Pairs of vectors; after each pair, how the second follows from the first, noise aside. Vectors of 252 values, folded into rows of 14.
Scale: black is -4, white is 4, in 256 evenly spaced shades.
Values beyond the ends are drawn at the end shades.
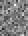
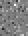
partly zeroed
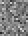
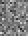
negated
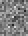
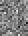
shuffled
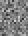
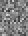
negated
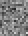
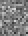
negated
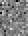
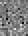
shuffled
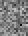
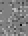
partly zeroed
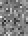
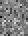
negated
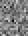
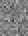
shrunk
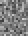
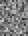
negated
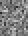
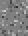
partly zeroed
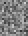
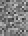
shuffled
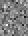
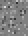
partly zeroed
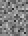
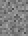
shrunk
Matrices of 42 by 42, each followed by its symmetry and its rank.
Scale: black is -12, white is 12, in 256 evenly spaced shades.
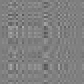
neither, rank two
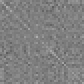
symmetric, rank five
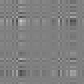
symmetric, rank one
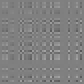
symmetric, rank one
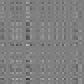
neither, rank two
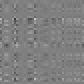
neither, rank two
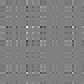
symmetric, rank one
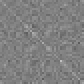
symmetric, rank five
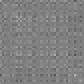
symmetric, rank three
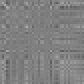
symmetric, rank three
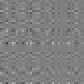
neither, rank two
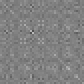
symmetric, rank five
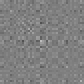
symmetric, rank three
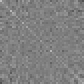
symmetric, rank five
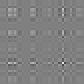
symmetric, rank one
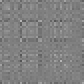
symmetric, rank three
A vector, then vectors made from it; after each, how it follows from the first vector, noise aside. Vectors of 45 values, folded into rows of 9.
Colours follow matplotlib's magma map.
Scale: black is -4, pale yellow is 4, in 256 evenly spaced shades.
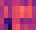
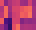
copied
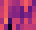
sign-scrambled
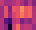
copied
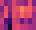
copied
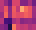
copied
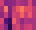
copied
